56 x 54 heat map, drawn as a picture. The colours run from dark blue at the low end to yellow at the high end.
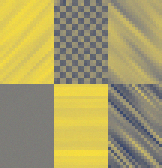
The table splits into 2 rows of 3 panels. Panel 1,1: very high, slanting up to the right, faint in contrast. Panel 1,2: middling, checkered, strong in contrast. Panel 1,3: high, slanting down to the right. Panel 2,1: middling, flat. Panel 2,2: very high, streaked across, faint in contrast. Panel 2,3: middling, slanting down to the right, strong in contrast.
